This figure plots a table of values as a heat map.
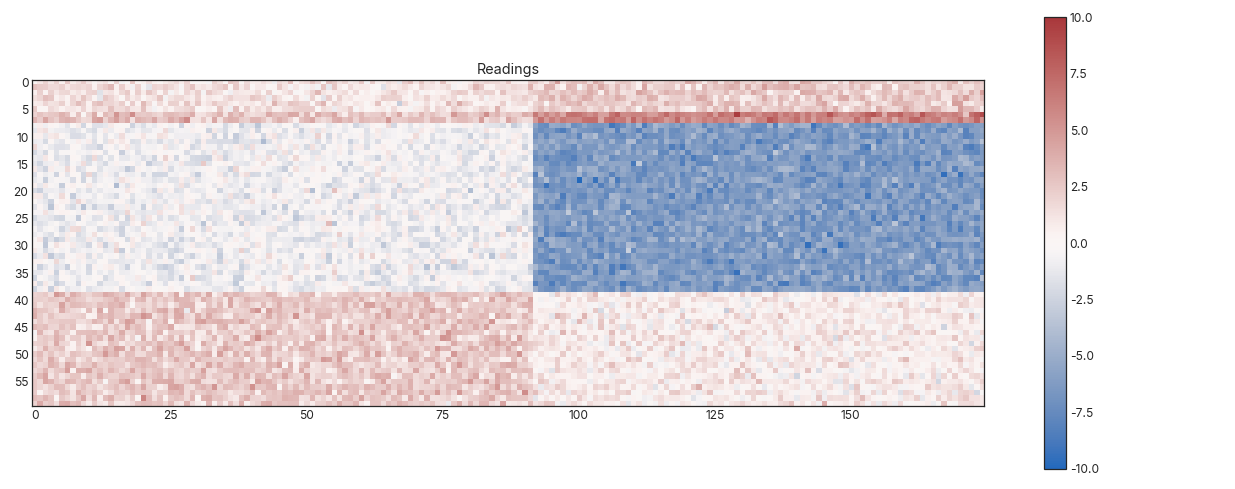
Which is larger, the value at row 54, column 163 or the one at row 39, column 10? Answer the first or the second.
the second
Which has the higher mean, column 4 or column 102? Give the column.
4
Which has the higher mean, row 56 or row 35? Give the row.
56
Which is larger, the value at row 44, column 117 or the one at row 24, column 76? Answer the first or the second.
the first
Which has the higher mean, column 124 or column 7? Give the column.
7
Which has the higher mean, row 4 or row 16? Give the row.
4
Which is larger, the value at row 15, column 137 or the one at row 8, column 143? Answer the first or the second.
the first
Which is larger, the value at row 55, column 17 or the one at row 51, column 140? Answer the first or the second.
the first
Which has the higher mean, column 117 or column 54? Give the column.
54
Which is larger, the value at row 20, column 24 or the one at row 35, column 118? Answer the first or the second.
the first
